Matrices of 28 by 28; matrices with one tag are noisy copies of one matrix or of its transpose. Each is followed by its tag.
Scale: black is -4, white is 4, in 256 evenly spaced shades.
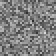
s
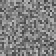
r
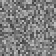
s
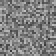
r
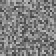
r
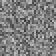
s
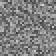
s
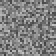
r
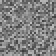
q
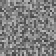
r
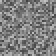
q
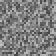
q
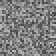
r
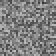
r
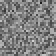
q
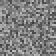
r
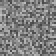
r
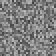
s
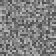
r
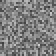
r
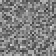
q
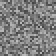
s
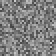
s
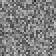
s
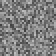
s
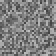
q
